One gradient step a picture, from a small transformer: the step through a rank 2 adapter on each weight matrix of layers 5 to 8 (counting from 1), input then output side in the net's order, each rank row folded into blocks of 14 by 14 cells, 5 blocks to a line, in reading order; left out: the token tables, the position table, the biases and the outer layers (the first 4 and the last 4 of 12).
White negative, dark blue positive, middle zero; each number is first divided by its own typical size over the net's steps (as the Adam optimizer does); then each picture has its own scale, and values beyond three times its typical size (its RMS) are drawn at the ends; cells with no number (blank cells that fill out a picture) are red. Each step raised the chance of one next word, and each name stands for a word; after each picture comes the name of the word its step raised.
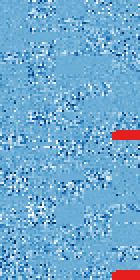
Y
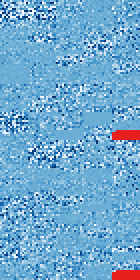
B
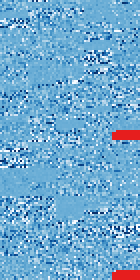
B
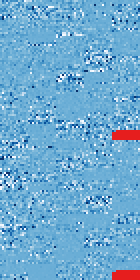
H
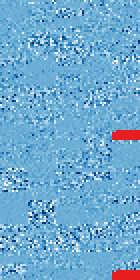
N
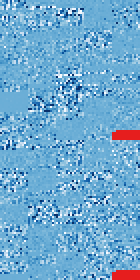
Y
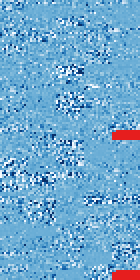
Y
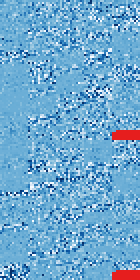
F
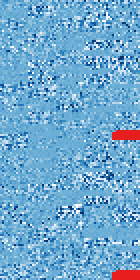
F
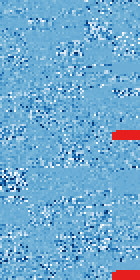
Y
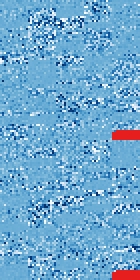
B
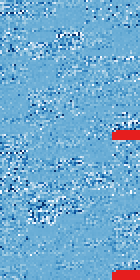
N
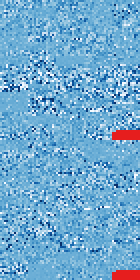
F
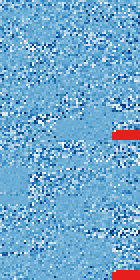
B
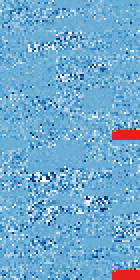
N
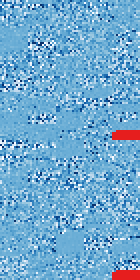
F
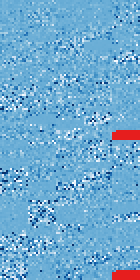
N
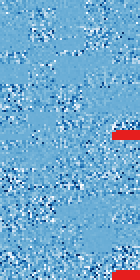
Y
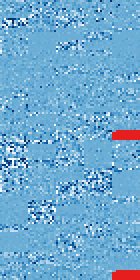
N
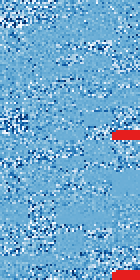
B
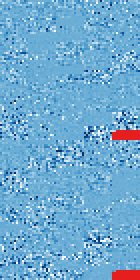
H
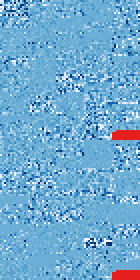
H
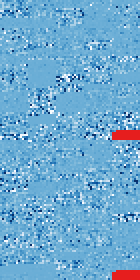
H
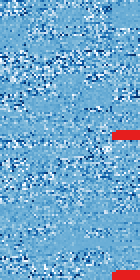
F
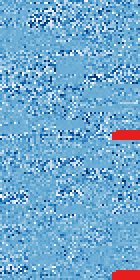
F
